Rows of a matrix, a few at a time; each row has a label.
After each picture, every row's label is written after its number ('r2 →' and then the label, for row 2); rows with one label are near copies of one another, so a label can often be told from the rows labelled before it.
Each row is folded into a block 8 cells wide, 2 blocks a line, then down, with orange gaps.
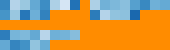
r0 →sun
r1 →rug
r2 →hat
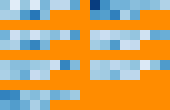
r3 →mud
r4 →hat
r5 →mud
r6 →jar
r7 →jar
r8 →jar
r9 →hat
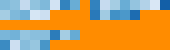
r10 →jar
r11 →sun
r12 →rug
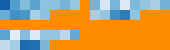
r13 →hat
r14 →mud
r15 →mud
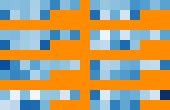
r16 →rug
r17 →rug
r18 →rug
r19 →mud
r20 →hat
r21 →sun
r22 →mud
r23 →sun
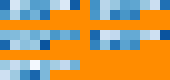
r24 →sun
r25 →sun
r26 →rug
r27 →sun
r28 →mud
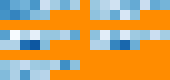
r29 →hat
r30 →jar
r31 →mud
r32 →mud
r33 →jar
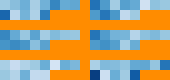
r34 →rug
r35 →hat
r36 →hat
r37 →hat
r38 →jar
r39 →rug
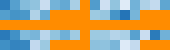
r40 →hat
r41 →mud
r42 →hat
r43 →jar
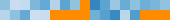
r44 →jar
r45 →hat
